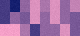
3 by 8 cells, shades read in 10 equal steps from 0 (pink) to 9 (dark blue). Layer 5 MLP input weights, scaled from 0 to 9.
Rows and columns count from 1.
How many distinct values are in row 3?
6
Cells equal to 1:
5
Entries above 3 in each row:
4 6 4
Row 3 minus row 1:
-7 -9 -1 6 1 3 -3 3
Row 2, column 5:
4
